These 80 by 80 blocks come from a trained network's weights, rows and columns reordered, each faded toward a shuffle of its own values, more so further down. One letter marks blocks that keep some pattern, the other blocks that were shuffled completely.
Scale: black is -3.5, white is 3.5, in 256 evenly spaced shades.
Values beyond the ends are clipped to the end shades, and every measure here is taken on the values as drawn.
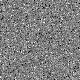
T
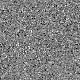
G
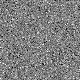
T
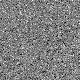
T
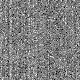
G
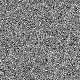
T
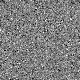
T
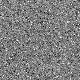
T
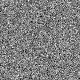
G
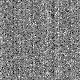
G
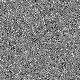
T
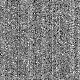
G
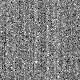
G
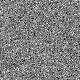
T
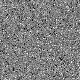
T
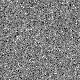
T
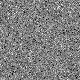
T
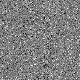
G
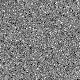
T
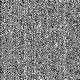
G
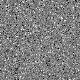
G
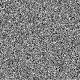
T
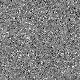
G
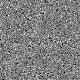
G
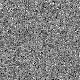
G
